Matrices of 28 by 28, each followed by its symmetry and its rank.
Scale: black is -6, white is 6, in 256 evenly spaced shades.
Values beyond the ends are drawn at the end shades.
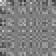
symmetric, rank two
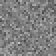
antisymmetric, full rank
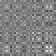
symmetric, rank three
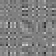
antisymmetric, rank two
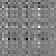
antisymmetric, rank two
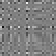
antisymmetric, rank two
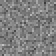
antisymmetric, full rank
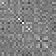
symmetric, rank five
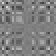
symmetric, rank two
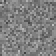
antisymmetric, full rank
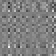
neither, rank two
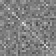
symmetric, rank five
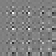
symmetric, rank two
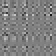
neither, rank two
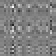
neither, rank two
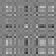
symmetric, rank two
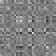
symmetric, rank three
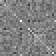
symmetric, rank five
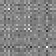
symmetric, rank three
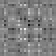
antisymmetric, rank two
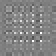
symmetric, rank two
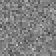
antisymmetric, full rank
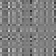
neither, rank two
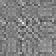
symmetric, rank three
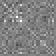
symmetric, rank five
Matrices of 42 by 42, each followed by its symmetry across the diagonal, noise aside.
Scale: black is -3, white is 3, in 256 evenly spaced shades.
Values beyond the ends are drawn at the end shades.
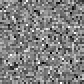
neither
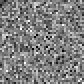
symmetric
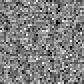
neither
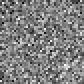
symmetric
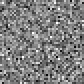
symmetric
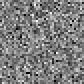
neither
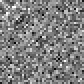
symmetric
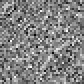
symmetric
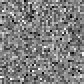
neither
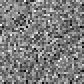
symmetric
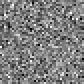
neither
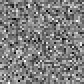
neither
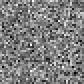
neither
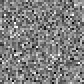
neither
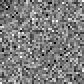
symmetric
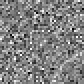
symmetric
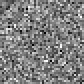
symmetric
